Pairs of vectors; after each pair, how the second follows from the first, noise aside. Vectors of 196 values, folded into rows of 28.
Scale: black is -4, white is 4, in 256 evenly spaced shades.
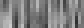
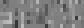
partly zeroed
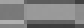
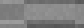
shrunk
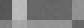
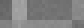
shrunk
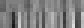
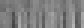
shrunk
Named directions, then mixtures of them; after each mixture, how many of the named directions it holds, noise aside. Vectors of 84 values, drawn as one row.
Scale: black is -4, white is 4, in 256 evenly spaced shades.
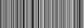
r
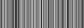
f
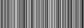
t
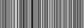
three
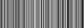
two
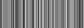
two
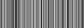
one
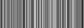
three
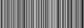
two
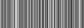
three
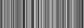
three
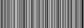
one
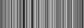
two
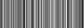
three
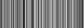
three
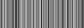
one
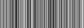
one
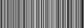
two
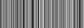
one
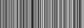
two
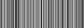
one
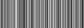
one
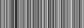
three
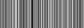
three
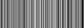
two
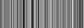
two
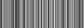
two
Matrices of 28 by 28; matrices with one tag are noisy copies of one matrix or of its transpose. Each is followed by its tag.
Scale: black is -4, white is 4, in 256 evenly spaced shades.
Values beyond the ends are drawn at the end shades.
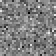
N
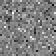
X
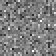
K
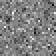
X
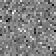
X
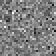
X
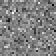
X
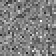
K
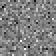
K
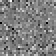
N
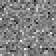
K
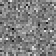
N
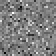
X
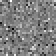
N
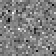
X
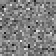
K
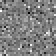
N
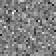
X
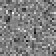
X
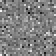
N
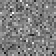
X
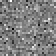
N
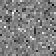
X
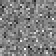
K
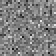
K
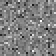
K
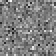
N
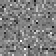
K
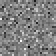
K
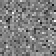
X
